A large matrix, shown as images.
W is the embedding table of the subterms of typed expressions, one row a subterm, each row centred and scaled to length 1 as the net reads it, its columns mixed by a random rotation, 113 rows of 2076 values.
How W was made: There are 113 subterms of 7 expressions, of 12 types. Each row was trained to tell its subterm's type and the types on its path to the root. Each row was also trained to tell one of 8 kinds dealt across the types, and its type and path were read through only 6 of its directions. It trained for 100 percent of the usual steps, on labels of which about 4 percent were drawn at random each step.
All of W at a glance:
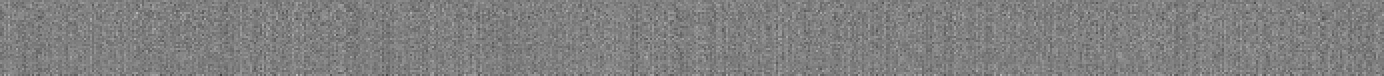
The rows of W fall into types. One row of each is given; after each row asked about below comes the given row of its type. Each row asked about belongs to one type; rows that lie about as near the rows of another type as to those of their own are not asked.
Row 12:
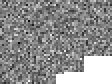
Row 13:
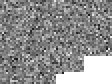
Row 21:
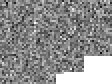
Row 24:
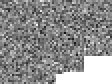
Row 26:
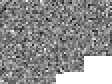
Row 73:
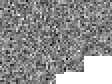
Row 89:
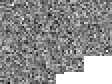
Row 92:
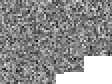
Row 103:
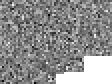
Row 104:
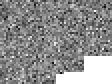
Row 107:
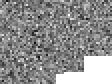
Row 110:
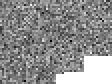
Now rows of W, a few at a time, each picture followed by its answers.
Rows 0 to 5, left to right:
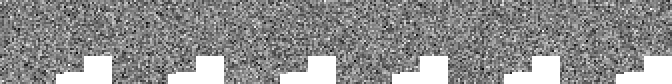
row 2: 21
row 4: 13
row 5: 103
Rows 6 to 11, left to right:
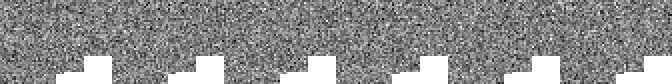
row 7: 104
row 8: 21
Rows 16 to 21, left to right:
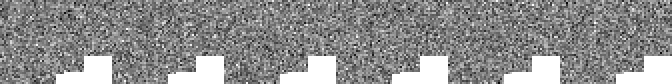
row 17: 89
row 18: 92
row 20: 92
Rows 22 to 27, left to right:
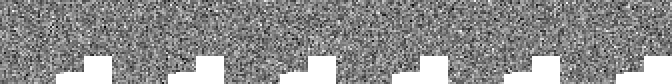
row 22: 73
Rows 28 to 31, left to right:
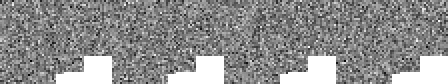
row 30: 89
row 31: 73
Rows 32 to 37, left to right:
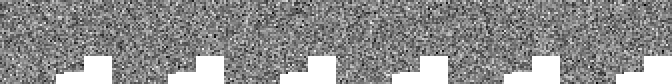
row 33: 21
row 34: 13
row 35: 21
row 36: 104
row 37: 12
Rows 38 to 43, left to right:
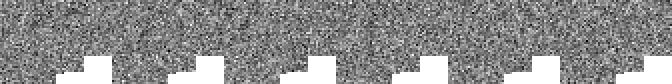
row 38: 13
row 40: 24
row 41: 89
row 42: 73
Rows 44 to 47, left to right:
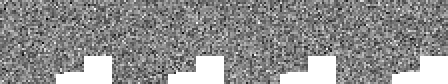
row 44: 12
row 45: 13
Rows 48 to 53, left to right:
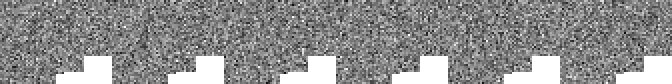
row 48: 13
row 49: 89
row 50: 104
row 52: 103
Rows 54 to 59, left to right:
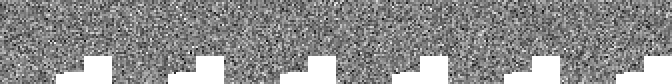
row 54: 104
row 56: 73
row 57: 12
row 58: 21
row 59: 24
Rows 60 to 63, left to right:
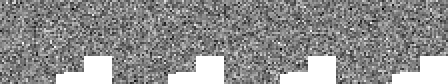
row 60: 89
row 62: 104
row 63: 104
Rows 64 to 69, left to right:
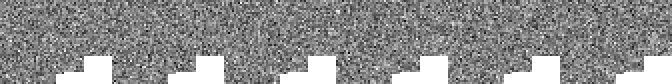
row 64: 13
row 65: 107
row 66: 21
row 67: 73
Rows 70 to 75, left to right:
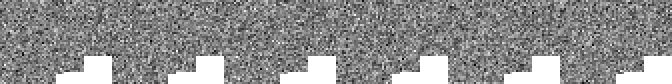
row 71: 12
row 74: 21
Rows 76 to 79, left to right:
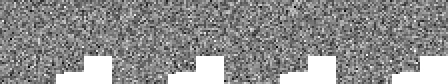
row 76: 107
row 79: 104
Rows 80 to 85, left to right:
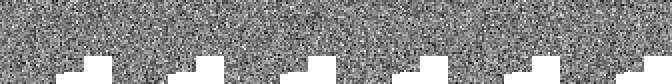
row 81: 12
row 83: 107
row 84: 89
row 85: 107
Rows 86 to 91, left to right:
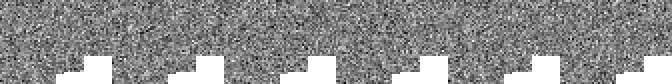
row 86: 107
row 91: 12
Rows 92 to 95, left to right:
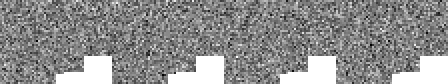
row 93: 13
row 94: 24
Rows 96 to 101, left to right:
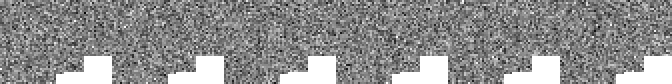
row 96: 21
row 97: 89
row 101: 89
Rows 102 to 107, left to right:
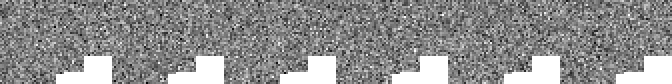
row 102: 12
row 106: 73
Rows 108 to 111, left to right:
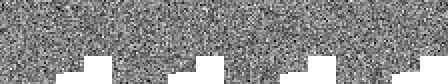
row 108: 92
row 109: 103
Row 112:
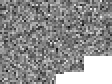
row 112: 104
